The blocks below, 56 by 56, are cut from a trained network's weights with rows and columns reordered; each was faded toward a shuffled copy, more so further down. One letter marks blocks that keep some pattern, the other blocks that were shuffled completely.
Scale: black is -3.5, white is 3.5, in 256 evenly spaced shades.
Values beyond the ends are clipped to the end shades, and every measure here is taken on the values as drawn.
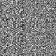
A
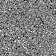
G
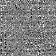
A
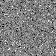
G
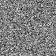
G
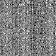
A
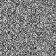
A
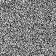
G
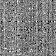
A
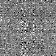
A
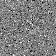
G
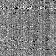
A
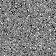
G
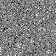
G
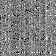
A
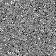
G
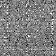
A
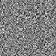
A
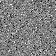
G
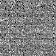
A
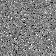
G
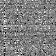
A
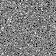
G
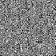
A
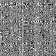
A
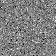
G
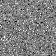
G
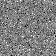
G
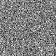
A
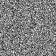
G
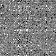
A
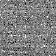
A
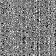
A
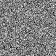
G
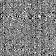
A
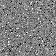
G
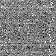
A
